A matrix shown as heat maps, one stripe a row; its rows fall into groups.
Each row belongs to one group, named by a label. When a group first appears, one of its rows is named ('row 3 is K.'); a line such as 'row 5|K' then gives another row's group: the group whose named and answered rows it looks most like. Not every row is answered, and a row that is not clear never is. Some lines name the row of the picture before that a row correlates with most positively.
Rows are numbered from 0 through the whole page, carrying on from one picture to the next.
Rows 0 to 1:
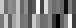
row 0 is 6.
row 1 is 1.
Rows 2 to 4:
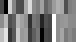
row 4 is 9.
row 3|9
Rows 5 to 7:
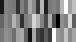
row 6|1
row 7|9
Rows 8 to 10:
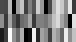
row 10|9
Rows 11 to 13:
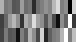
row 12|1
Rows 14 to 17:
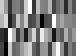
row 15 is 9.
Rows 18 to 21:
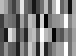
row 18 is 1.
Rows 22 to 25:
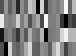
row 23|6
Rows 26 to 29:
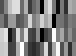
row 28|9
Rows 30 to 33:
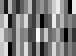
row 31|9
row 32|6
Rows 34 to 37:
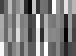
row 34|9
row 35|6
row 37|6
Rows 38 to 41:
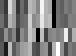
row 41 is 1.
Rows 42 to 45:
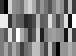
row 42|1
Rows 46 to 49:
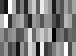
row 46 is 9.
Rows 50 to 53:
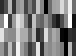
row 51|1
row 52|6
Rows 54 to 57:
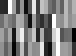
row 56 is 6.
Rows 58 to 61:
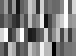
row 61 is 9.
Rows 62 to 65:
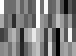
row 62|6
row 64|1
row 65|1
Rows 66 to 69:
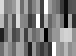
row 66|6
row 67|6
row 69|9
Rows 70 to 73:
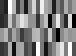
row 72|1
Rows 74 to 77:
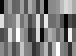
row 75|6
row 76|6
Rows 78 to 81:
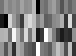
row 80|6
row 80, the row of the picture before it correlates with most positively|75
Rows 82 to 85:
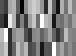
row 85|9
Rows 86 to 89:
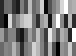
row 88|1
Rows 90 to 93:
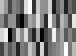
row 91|1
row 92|9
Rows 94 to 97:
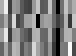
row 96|1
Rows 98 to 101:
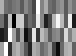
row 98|6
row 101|1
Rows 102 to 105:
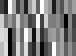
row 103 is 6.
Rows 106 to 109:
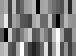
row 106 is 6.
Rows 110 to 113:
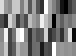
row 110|6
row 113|9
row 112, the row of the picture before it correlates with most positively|109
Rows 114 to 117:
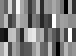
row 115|9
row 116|1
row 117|1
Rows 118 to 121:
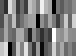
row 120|9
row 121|9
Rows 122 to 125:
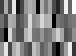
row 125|1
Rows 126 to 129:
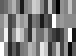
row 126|1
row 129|6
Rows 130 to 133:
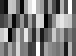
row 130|1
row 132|9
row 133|6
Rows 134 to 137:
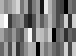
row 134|6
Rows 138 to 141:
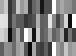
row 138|9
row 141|9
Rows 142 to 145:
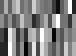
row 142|1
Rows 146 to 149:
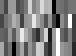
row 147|1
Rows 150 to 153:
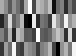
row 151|9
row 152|6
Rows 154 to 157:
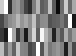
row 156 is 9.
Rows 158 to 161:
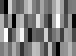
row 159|6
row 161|1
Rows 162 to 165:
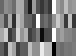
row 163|6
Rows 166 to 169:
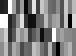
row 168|9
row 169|1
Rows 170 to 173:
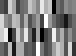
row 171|6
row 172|9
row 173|6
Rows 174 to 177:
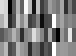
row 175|9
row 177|9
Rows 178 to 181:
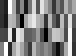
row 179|1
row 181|1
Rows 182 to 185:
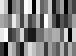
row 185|1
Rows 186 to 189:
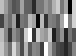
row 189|6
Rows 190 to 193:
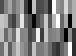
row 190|9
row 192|6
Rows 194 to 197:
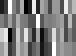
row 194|9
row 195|6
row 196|9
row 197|9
